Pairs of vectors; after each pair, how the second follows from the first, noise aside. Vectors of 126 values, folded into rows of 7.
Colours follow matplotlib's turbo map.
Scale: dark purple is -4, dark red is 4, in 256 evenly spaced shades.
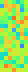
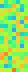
sign-scrambled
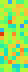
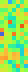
sign-scrambled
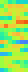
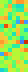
sign-scrambled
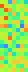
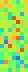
wrapped around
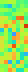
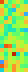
wrapped around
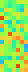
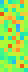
wrapped around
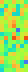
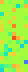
partly zeroed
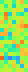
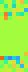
partly zeroed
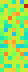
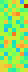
sign-scrambled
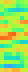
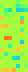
partly zeroed
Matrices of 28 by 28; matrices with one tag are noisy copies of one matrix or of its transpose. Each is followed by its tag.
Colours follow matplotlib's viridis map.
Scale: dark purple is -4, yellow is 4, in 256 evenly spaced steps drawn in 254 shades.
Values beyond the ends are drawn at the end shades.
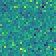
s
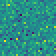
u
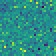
s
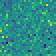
s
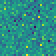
u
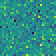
u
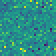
s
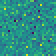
u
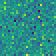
u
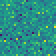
u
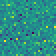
u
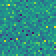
u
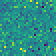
s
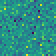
u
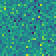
u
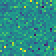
s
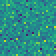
u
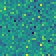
u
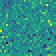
s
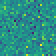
u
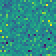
s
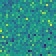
s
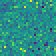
s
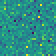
u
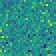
s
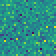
u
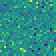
s
